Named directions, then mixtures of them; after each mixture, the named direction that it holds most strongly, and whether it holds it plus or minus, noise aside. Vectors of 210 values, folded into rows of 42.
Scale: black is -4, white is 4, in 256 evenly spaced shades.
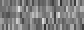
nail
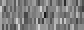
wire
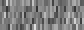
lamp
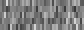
lamp, plus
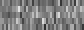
nail, plus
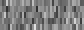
lamp, plus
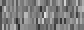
wire, minus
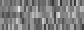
nail, plus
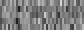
nail, minus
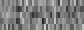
nail, minus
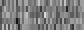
wire, minus
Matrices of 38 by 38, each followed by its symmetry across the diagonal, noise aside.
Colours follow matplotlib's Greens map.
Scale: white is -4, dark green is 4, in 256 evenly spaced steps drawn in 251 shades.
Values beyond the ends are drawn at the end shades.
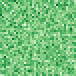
symmetric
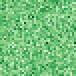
neither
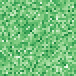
symmetric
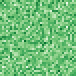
symmetric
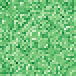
symmetric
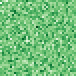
neither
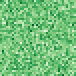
neither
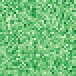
neither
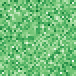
symmetric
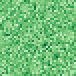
symmetric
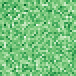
symmetric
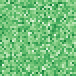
neither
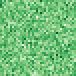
neither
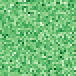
neither
